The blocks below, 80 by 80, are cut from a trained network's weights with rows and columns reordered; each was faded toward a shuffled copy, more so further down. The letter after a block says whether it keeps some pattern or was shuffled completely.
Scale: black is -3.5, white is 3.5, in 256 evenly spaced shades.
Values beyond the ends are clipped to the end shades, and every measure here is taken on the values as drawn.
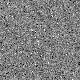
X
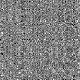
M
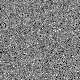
X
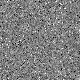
X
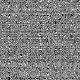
M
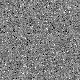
X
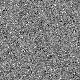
X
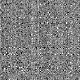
M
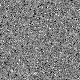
X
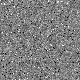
X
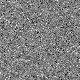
X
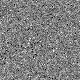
X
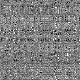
M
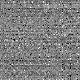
M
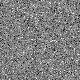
X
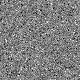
X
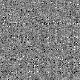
M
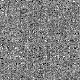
M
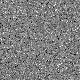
X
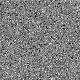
X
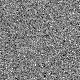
X
